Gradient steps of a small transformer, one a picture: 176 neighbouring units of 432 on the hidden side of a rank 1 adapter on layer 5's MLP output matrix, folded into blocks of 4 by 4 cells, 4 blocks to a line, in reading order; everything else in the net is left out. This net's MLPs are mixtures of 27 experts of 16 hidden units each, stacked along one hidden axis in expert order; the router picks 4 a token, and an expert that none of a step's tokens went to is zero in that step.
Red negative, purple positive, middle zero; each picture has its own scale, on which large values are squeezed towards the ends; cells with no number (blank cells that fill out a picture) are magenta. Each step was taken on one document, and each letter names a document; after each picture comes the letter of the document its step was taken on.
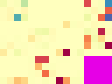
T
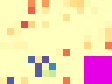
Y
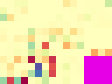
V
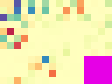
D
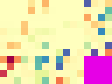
T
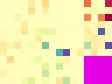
T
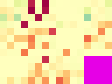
D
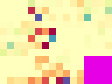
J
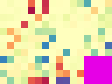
J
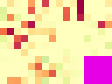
D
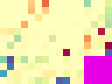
J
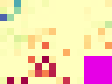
V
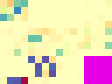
V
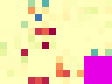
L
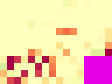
Y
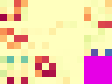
D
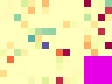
T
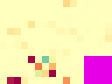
Y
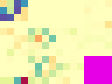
V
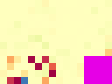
Y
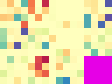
T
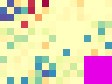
D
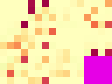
L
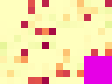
L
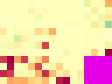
J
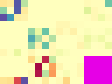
V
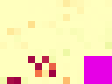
Y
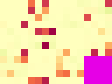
L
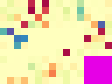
D
